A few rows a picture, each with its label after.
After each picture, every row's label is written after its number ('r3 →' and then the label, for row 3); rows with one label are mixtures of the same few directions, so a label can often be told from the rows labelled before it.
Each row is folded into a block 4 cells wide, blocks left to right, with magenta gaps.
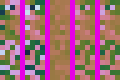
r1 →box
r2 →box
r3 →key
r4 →box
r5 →box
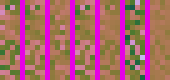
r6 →box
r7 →box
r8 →key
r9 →box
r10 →box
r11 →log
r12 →log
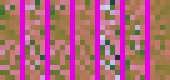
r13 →box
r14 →log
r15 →box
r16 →log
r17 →log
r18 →key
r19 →key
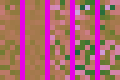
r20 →box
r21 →log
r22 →log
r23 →box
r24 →box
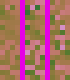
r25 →box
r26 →box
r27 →key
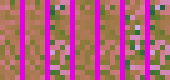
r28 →log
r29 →log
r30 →box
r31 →box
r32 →box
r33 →key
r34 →box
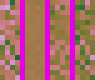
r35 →log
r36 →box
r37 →box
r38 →log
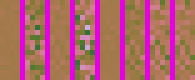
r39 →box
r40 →key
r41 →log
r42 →key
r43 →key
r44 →log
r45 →log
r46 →log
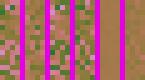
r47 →box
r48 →key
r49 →box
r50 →log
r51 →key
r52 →log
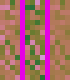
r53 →log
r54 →log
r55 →log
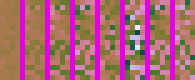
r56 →key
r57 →box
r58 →box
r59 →box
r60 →key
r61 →key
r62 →box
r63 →log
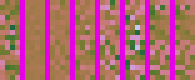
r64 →key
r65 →key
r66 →log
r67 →key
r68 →log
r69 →key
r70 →box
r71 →box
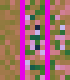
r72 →log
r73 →key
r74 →key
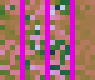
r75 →box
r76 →key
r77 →box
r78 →box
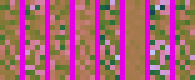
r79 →log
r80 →box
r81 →key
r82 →log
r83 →log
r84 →log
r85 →box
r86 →log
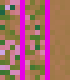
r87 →box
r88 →key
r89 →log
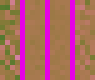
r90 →log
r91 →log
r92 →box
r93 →log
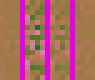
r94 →key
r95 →key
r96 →key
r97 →box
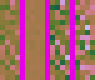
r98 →log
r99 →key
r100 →log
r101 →key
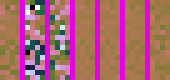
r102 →box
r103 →box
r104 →key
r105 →log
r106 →log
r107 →box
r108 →key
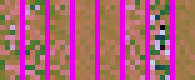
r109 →key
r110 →box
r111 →box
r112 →log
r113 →box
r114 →log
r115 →key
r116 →log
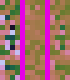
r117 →key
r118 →box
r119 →key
